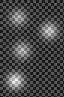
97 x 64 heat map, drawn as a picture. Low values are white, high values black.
Average level on the scale: 70%. Lone odd cells: none. Dips: four. Mirror symmetry: none. Ninth with the lowest average: bottom left. Odd rows or columns: none. Slope: none.
